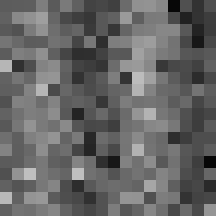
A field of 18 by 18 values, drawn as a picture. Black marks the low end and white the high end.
The histogram is bell-shaped. On average the colour sits 40% of the way up the scale. Stripes running up and down repeat 2 times from left to right.
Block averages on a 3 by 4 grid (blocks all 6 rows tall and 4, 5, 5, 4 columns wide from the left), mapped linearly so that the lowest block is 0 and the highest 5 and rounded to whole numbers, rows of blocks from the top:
4 1 5 0
5 2 5 1
5 2 4 1
